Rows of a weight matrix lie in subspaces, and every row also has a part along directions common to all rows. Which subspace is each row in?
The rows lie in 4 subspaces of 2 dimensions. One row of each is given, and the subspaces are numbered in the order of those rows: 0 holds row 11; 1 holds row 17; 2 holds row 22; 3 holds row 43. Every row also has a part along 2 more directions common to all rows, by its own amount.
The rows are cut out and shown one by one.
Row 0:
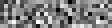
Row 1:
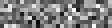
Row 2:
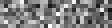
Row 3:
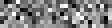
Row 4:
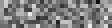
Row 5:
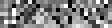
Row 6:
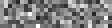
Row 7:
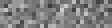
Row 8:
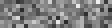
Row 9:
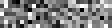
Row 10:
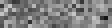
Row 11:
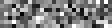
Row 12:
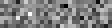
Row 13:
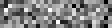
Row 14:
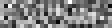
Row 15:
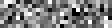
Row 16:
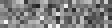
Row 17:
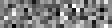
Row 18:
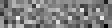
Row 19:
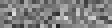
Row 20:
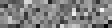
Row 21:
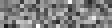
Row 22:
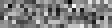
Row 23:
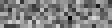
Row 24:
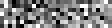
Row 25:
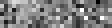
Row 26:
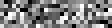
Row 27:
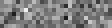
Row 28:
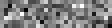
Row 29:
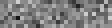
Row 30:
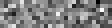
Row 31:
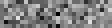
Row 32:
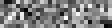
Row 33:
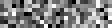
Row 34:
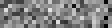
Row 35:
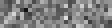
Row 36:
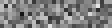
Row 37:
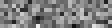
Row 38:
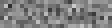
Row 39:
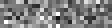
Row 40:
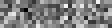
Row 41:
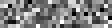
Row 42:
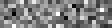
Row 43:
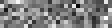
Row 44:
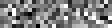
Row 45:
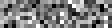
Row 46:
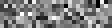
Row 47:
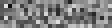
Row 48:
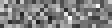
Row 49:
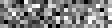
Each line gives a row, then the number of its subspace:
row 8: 3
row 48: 2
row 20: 0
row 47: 2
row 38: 2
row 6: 3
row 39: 1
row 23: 2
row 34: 3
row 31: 1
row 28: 0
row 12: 0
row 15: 0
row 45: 2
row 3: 0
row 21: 2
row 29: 3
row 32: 0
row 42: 1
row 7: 1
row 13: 3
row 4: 3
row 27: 0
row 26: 0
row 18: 3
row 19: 1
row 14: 2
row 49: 1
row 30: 1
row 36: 2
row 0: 2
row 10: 3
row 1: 2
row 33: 1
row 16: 1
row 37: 0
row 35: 0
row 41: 0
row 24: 3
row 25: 3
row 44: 1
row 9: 3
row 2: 1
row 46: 2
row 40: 0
